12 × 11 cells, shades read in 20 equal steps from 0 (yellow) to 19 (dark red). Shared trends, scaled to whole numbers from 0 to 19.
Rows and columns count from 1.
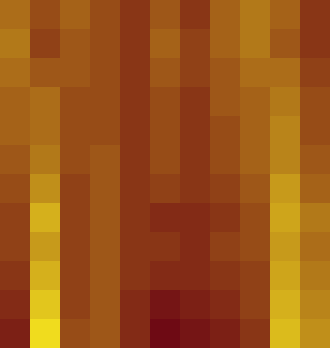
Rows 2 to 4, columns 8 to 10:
11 9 12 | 12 10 10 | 12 11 9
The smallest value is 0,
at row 12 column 2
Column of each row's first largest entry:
5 5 5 5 5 5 5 6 7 6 6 6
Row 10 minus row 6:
3 -5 1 0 0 3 1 2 3 -3 -3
